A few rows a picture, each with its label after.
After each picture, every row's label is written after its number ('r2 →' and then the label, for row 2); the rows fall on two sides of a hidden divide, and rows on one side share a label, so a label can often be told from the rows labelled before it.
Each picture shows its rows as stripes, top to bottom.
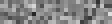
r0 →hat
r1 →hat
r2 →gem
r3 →gem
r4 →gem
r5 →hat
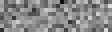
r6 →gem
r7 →gem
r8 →gem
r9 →gem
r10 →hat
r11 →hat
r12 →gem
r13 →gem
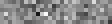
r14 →hat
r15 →gem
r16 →gem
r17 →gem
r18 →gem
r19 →gem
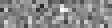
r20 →gem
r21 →hat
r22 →hat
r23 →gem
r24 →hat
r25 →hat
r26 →gem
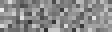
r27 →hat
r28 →gem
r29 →gem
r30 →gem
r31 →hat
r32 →gem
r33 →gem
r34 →hat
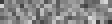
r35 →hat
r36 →gem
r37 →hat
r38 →hat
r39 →hat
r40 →hat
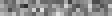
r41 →gem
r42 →gem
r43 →hat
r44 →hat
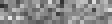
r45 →hat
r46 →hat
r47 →gem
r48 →gem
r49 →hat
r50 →gem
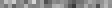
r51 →hat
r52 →hat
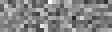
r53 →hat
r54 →gem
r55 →hat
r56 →gem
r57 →hat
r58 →gem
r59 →gem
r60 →gem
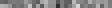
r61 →gem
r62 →gem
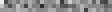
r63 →gem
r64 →gem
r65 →hat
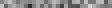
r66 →hat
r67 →gem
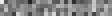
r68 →gem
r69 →hat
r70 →hat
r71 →gem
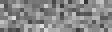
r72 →gem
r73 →gem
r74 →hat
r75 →gem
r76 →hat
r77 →gem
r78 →hat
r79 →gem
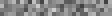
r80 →hat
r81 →gem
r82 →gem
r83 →hat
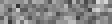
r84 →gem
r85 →gem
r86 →gem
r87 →gem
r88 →gem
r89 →gem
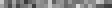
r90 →gem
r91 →hat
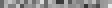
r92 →hat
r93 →hat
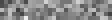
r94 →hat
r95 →hat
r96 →hat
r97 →gem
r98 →hat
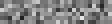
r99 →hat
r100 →hat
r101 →gem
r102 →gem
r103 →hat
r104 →gem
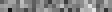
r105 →hat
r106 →hat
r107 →gem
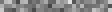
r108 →hat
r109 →gem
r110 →gem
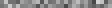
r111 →gem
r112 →hat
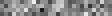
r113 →hat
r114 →hat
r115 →hat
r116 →gem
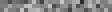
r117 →gem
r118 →hat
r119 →hat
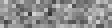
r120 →gem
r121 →hat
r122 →gem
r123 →hat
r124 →hat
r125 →gem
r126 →hat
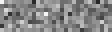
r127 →gem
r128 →gem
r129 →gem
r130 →gem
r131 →gem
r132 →gem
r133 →hat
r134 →gem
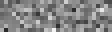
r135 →gem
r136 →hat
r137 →hat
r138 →hat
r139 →hat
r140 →gem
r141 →hat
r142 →gem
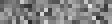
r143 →gem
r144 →gem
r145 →gem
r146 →hat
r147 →hat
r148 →gem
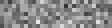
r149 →gem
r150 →hat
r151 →hat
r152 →gem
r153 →hat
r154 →gem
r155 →hat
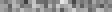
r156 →hat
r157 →hat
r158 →gem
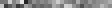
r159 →hat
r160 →gem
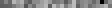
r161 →gem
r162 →gem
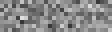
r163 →hat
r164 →gem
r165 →gem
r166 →gem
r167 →hat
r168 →gem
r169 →hat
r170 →gem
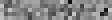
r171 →hat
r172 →gem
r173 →gem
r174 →gem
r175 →gem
